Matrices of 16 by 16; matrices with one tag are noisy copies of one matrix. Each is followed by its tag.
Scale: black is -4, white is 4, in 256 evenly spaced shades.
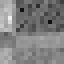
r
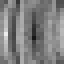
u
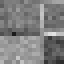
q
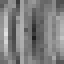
u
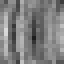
u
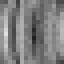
u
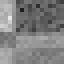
r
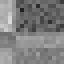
r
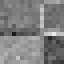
q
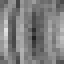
u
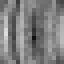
u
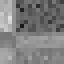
r
